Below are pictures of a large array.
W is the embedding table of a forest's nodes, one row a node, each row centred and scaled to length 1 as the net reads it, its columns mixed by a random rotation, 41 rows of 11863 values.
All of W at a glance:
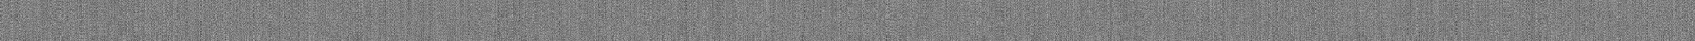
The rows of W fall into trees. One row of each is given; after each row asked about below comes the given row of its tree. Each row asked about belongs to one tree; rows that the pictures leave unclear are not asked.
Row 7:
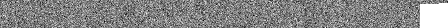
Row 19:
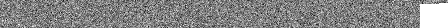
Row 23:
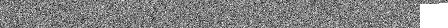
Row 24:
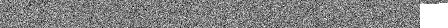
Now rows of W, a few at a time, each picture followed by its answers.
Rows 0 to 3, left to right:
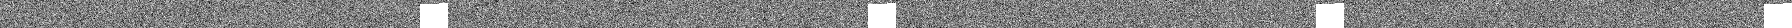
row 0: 23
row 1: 24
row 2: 7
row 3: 23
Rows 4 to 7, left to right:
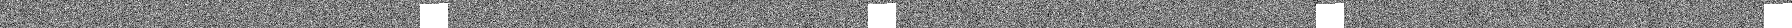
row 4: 19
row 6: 23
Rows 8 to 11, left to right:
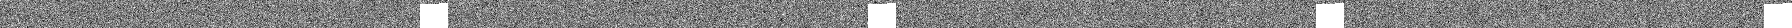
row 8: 24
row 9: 24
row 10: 7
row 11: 7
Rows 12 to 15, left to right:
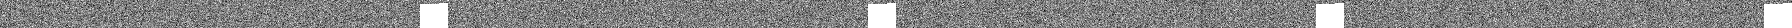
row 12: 19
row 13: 24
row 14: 7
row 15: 7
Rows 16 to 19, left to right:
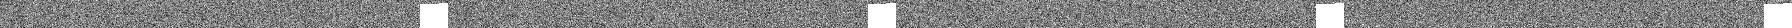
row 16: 7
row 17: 7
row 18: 23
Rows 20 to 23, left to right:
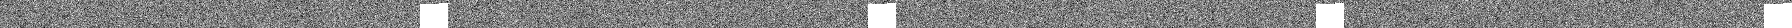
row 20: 7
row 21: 24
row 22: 24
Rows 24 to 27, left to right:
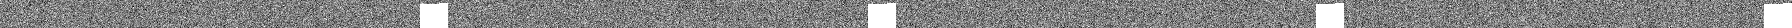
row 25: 24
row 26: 19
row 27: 7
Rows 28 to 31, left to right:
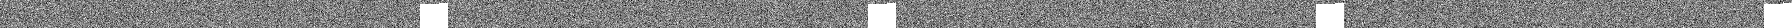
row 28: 24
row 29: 24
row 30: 7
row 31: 24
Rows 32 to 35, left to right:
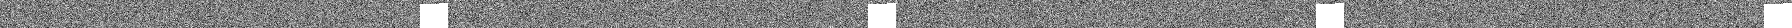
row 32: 19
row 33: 24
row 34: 24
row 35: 19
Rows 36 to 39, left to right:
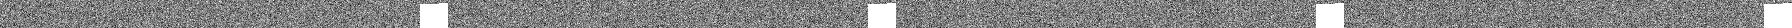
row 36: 19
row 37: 19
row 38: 7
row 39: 19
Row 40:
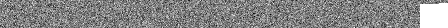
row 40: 19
